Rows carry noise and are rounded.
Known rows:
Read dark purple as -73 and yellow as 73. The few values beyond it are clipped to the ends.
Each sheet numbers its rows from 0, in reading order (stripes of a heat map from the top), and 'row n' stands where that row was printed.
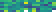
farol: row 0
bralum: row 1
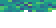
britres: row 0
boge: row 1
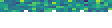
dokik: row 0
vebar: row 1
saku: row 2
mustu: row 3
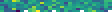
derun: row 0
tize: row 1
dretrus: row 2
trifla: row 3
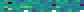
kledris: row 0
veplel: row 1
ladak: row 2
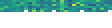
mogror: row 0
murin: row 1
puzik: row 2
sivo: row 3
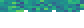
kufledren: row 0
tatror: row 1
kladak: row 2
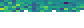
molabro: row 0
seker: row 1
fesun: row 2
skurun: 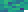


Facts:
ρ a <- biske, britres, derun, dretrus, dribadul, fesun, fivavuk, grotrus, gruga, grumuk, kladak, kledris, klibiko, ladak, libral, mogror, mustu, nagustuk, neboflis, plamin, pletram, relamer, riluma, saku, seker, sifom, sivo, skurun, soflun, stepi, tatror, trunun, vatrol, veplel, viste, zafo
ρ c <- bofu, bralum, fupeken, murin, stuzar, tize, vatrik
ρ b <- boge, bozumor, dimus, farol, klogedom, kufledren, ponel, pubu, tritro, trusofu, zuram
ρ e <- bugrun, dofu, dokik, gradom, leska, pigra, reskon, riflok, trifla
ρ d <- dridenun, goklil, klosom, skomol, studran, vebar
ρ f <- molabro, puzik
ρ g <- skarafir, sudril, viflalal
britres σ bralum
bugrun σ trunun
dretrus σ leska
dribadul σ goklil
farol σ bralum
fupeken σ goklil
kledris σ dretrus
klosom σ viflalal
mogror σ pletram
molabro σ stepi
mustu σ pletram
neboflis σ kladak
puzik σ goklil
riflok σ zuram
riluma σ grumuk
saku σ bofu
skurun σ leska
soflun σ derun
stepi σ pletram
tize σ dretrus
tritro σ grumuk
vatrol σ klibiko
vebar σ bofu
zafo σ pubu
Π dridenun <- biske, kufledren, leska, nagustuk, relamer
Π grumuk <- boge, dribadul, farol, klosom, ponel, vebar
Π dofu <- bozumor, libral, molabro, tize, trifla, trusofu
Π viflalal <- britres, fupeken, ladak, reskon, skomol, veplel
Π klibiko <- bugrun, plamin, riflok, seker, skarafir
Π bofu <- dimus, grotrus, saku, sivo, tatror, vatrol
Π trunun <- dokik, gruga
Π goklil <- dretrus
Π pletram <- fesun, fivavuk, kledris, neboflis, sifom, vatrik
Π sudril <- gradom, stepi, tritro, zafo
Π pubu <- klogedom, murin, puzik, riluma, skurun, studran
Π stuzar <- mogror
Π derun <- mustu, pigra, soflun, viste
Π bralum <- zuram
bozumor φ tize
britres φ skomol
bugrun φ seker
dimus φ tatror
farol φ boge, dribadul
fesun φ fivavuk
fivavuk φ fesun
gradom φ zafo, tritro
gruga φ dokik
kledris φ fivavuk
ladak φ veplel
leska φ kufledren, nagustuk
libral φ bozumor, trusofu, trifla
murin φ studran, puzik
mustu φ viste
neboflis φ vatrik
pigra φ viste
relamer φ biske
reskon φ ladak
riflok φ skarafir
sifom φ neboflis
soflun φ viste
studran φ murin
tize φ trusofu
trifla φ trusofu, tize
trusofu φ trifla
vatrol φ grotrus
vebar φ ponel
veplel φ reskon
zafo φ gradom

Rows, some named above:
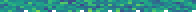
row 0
libral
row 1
trifla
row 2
skomol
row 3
murin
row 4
stuzar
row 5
klogedom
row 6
sifom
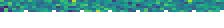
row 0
pubu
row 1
gruga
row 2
grumuk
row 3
skarafir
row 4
pigra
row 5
stuzar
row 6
dokik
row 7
zuram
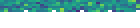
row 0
stuzar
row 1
vatrik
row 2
dofu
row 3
studran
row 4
trunun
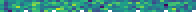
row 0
klibiko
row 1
klosom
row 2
molabro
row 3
bofu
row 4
dridenun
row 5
reskon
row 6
viflalal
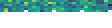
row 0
bralum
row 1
dribadul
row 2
fupeken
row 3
reskon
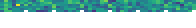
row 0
puzik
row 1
pletram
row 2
kladak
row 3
trunun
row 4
viste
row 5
kladak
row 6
neboflis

